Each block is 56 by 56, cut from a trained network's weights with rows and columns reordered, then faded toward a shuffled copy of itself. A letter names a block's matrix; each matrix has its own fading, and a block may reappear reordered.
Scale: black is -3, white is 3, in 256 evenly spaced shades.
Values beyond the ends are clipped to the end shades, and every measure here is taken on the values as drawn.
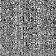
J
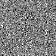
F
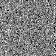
F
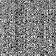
J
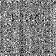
J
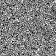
F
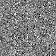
F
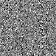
F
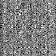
J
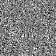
F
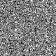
F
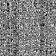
J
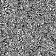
F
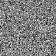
F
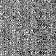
J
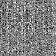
J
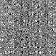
J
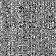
J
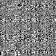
J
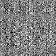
J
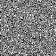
F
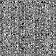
J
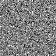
F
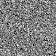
F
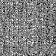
J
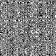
J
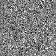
F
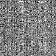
J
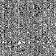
J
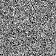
F
